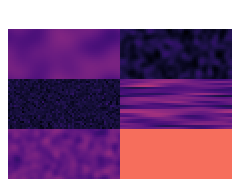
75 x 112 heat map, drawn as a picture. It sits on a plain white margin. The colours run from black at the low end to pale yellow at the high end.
The table splits into 3 rows of 2 panels. Panel 1,1: low, smooth, faint in contrast. Panel 1,2: very low, blotchy, faint in contrast. Panel 2,1: very low, fine-grained, faint in contrast. Panel 2,2: low, streaked across. Panel 3,1: low, blotchy, faint in contrast. Panel 3,2: high, flat.
